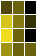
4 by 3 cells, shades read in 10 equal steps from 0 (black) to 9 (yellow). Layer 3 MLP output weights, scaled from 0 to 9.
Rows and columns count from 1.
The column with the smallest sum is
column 3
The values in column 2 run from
4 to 5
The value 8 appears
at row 2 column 1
